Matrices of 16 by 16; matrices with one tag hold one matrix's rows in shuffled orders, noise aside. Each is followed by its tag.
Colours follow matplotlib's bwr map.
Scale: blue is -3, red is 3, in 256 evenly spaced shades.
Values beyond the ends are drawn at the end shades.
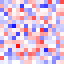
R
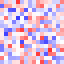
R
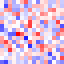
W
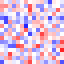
W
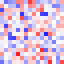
R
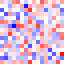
W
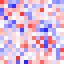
R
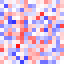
R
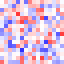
R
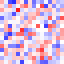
R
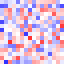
W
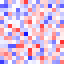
W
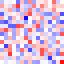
W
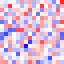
W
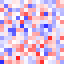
R
